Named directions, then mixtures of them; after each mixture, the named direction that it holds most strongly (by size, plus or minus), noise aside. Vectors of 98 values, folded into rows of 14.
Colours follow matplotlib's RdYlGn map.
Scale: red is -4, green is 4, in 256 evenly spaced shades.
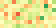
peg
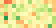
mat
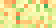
peg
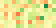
peg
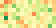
mat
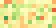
mat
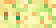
mat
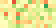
peg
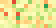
peg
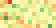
mat
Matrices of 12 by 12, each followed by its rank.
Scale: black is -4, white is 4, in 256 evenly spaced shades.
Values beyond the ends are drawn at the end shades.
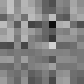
two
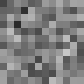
full rank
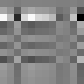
one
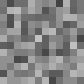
full rank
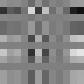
one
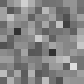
full rank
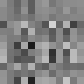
two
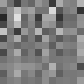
two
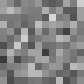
full rank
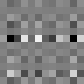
one
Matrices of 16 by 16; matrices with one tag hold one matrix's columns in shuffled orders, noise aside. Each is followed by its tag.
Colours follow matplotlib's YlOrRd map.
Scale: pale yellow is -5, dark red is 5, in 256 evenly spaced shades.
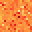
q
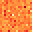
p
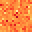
q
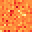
p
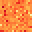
p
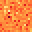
q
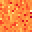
q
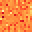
q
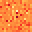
q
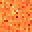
q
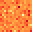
p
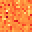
q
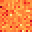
p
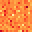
p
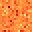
p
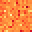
p
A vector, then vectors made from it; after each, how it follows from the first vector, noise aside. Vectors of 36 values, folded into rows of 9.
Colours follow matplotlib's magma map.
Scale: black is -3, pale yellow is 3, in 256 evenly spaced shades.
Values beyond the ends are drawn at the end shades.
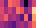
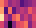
reversed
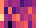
reversed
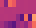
partly zeroed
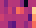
partly zeroed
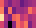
reversed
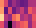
reversed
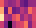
reversed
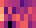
reversed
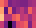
reversed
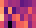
reversed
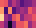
reversed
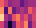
reversed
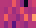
partly zeroed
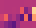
partly zeroed
